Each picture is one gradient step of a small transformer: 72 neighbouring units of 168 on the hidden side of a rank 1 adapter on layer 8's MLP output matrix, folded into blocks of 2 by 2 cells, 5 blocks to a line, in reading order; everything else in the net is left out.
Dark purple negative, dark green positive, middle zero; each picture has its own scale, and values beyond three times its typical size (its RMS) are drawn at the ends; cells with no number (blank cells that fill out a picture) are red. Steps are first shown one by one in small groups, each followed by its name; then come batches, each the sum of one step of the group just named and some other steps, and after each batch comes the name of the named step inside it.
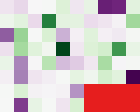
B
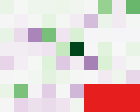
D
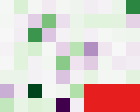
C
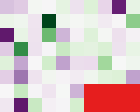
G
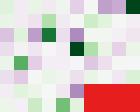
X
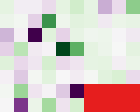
G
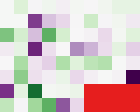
C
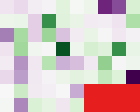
B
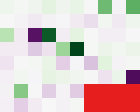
D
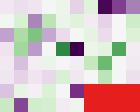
B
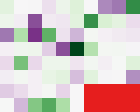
X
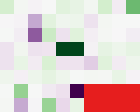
D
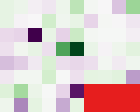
C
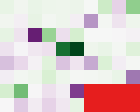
D
